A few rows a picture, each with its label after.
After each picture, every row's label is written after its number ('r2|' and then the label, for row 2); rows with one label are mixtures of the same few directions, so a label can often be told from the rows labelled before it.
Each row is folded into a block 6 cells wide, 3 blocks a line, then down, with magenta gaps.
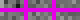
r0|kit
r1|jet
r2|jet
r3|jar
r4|jet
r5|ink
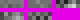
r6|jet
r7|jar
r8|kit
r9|kit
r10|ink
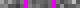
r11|kit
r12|kit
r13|jet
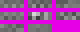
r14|ink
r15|ink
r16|kit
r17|ink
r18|kit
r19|jet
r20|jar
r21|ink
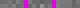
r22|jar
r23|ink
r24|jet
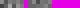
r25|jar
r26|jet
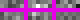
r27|jar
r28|ink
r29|jar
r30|kit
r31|kit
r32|ink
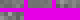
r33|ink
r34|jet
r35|kit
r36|jet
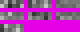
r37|jar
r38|kit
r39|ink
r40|jet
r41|kit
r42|ink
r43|kit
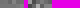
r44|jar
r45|jar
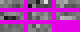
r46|kit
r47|jet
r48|kit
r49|ink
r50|kit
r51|ink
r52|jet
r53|jet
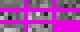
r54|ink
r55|kit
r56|ink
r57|jar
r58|jet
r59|jar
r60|ink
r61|jet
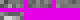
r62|jar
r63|jar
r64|jet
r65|ink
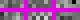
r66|jar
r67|jet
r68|jet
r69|kit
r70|ink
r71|ink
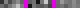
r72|kit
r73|jet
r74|kit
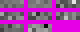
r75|ink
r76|jet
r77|jet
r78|jar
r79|jet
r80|jar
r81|jet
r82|jet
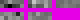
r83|ink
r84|kit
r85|jar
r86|jet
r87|jet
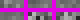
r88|kit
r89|kit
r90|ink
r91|kit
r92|jar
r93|jar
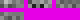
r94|kit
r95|ink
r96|ink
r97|jar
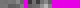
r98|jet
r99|kit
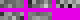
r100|jar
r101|kit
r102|ink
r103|jar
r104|ink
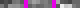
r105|kit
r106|kit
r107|ink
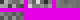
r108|jar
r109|jet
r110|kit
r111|ink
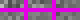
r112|jar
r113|ink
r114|jar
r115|ink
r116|kit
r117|jar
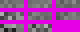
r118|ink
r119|ink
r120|jet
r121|jar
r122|jar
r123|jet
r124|ink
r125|jet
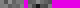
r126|jet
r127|ink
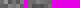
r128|jet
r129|ink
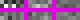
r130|ink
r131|ink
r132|ink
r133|jar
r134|kit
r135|jet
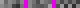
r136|kit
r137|jar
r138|ink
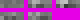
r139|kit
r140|kit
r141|kit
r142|ink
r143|kit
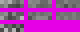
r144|kit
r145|kit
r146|ink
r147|jar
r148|jar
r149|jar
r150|ink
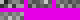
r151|jar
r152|jet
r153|ink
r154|ink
